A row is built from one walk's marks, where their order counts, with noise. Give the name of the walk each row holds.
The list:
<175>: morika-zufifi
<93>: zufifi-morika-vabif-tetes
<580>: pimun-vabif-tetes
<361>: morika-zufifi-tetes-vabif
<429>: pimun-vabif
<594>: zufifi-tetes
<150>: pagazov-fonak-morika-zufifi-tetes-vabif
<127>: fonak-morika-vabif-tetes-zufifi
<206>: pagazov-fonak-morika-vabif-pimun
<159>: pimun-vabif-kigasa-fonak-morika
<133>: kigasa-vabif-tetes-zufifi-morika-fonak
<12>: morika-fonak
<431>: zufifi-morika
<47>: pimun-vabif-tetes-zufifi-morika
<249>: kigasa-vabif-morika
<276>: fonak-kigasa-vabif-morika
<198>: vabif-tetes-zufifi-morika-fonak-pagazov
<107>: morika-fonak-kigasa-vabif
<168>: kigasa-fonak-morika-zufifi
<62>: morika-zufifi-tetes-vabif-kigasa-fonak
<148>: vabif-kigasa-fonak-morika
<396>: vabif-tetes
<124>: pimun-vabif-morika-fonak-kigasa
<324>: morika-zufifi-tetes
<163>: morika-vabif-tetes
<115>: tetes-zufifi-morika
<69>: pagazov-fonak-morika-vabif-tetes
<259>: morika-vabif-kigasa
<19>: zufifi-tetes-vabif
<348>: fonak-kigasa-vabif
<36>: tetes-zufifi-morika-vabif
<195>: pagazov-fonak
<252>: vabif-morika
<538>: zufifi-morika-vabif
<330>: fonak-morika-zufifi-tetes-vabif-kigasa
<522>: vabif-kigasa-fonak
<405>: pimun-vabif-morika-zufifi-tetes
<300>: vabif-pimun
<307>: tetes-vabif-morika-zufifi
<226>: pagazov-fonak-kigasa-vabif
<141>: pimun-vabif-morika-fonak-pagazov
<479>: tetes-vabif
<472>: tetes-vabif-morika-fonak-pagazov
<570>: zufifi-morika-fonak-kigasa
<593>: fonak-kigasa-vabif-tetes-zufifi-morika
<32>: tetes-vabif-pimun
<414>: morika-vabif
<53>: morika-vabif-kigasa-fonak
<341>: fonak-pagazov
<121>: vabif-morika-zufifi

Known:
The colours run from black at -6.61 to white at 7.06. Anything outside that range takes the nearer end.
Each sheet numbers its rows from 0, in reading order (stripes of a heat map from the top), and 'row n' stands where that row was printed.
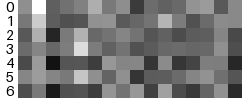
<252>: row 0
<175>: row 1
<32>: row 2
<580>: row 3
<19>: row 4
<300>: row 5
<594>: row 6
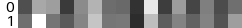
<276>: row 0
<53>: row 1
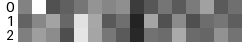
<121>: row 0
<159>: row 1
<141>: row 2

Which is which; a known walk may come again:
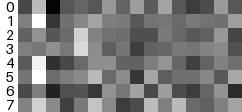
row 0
<115>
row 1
<163>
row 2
<47>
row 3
<429>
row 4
<62>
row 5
<259>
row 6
<594>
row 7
<12>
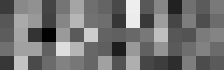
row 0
<168>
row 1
<276>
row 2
<150>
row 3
<124>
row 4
<133>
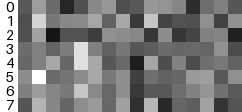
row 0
<570>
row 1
<249>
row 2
<19>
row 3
<580>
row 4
<159>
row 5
<252>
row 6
<300>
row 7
<522>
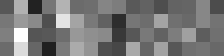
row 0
<32>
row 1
<141>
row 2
<121>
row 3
<127>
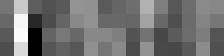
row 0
<175>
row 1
<361>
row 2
<307>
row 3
<36>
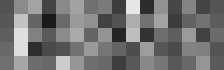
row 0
<348>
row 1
<330>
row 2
<148>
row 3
<93>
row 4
<405>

